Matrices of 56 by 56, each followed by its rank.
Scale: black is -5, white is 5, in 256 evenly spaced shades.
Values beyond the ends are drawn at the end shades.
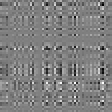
two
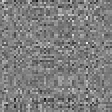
five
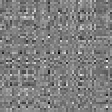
five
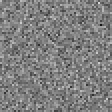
full rank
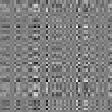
two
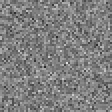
full rank
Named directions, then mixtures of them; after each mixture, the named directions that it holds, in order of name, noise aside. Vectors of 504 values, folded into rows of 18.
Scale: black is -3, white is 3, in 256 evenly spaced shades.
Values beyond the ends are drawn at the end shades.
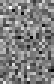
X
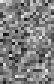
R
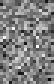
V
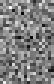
X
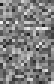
R, V, X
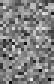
R, V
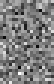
V, X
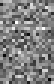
R, V, X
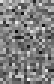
R, X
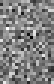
V, X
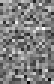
R, V, X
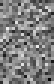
V, X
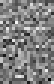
R, V, X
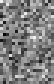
R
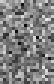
R, V, X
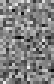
X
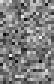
R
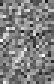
R, V, X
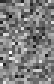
R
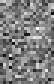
R, V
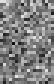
R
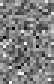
V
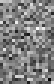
R, V, X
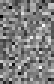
R, V, X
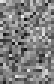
R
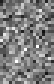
R, V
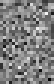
R, V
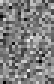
R, X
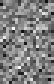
V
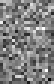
R, V, X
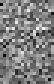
V, X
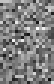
R, V, X
